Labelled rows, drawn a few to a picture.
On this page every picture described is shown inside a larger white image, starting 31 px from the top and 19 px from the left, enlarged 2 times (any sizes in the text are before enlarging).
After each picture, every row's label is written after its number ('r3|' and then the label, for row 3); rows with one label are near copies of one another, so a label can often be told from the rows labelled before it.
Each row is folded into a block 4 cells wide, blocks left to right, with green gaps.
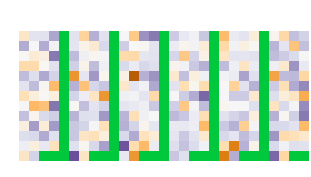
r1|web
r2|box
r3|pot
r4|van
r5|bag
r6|box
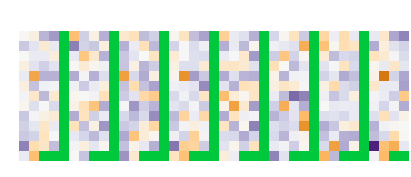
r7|pot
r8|web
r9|box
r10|pot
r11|web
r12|van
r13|bag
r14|pot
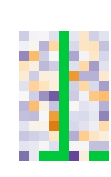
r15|van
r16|box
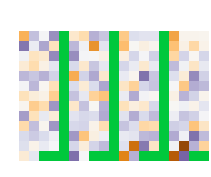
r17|web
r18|box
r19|bag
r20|bag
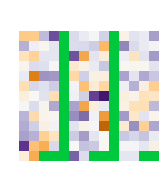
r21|pot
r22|van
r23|web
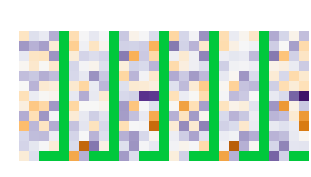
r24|web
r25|bag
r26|van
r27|web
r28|bag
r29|van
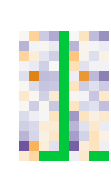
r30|pot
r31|pot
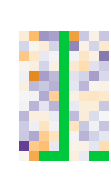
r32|pot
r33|web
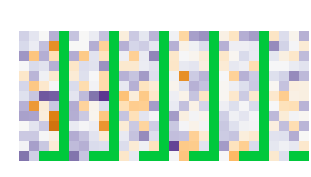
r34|van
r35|van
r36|web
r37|pot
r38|pot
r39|web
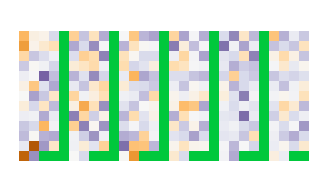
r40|bag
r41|web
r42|pot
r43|web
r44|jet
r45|web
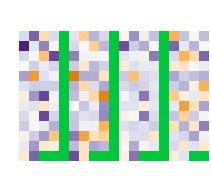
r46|jet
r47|box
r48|jet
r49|web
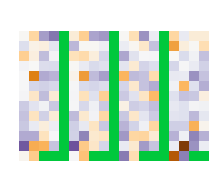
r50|pot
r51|pot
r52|box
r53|bag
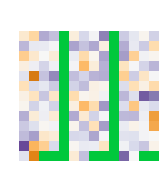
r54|pot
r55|web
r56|van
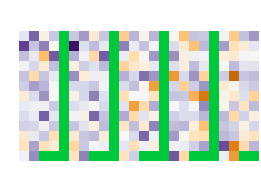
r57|jet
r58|jet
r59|web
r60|box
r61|pot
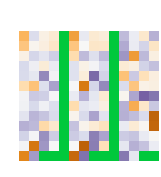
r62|bag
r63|bag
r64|van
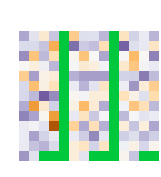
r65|van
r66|web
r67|web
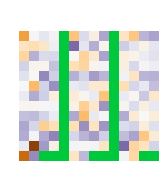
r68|bag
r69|web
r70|pot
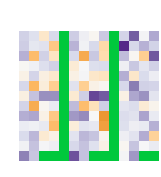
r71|van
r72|van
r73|jet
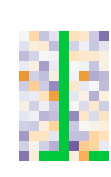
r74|box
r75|pot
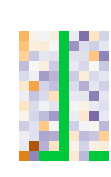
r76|bag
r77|jet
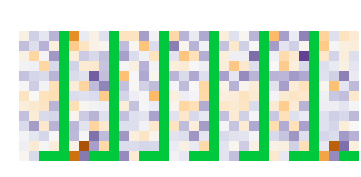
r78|web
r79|bag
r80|box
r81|web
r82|web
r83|web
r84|bag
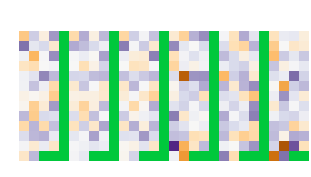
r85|web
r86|web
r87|web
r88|pot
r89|box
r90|bag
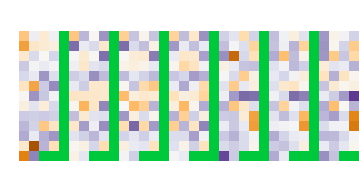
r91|bag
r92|web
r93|web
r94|web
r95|van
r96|van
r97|van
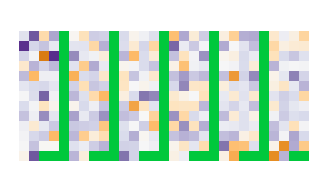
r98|jet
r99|box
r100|van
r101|web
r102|pot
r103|bag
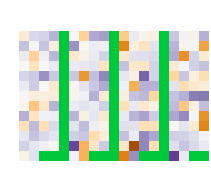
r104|web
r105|pot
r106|bag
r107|van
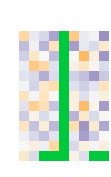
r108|web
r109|web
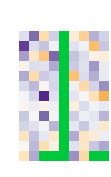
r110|jet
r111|box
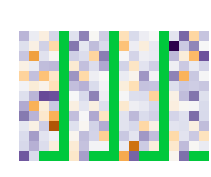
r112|van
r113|jet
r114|bag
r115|jet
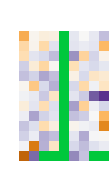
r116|bag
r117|van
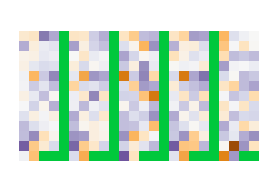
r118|pot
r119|pot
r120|box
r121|pot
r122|bag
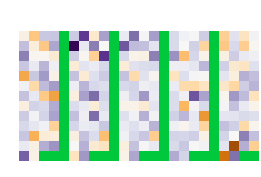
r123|box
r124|jet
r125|jet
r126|van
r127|bag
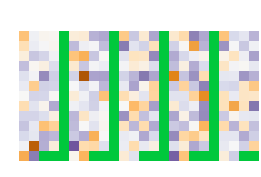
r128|bag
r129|pot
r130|web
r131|box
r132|web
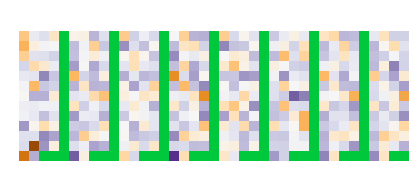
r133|bag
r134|box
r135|web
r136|box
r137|web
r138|van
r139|box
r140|box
